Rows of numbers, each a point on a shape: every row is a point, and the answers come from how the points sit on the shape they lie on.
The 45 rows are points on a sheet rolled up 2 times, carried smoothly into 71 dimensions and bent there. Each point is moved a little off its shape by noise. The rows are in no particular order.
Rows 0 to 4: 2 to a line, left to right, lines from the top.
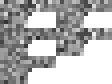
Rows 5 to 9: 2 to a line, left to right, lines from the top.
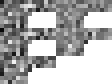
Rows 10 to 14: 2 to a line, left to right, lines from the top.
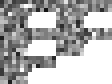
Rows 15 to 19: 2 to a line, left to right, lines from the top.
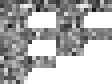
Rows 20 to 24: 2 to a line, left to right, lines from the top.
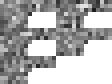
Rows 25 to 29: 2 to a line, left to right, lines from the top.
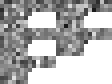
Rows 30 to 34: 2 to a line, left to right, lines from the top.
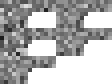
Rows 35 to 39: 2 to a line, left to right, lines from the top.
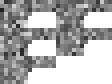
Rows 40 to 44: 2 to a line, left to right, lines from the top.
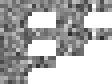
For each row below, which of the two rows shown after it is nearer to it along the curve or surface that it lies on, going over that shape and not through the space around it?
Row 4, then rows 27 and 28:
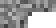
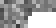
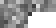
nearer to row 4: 28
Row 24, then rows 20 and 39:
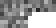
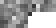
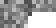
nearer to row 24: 39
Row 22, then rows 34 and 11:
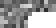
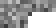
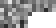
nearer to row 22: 11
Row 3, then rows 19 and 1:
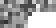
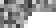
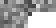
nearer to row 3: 19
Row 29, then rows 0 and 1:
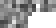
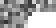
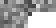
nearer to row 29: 0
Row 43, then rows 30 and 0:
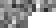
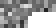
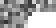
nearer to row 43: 0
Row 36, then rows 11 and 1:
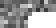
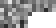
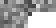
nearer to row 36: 11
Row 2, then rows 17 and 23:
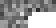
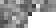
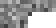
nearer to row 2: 17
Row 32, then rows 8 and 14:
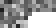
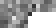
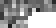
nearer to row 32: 14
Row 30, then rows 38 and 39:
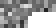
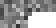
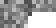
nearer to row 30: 38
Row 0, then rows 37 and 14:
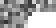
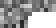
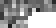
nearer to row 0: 14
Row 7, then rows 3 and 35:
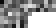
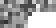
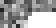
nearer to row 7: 35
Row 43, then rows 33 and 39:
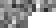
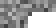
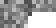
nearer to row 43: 39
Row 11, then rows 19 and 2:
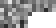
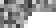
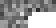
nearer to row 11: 2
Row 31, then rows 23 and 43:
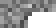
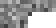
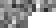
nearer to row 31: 23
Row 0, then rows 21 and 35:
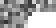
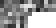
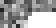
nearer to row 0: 35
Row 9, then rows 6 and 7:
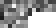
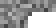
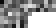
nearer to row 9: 7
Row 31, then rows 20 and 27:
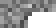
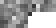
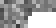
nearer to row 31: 20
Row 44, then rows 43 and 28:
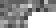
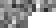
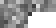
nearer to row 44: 28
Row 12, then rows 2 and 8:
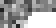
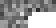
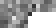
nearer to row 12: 2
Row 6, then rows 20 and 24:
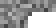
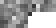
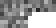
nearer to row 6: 20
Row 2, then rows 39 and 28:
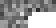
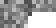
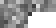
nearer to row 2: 39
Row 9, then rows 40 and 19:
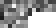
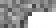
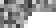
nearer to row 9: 19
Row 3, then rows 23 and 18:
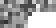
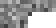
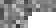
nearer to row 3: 18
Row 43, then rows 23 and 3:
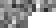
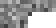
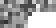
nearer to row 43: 3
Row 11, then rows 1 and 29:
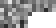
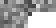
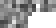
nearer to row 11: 29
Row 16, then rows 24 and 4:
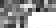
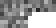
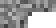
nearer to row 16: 24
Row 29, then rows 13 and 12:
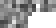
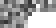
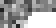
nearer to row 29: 13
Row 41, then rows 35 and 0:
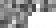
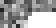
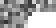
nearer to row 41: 0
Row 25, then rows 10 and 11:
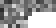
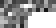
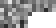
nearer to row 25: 10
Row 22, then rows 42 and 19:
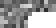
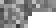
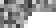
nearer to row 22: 42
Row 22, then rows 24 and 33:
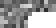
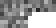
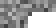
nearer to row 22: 24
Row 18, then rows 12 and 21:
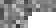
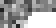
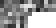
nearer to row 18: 12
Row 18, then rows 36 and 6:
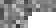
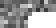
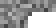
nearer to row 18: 36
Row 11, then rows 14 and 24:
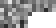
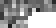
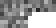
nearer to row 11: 24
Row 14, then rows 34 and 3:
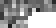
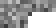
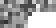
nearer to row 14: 3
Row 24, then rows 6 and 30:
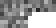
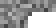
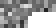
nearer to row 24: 30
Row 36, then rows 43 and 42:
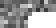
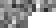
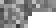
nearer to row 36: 42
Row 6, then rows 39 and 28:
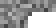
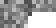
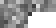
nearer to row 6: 28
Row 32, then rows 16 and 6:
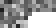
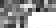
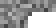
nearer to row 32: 16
